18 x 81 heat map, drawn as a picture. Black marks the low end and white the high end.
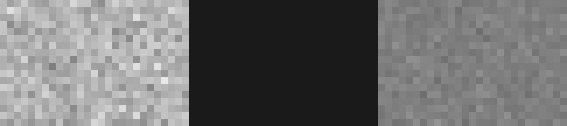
It is made of 1 by 3 panels. Panel 1,1: high, fine-grained. Panel 1,2: very low, flat. Panel 1,3: middling, fine-grained, faint in contrast.
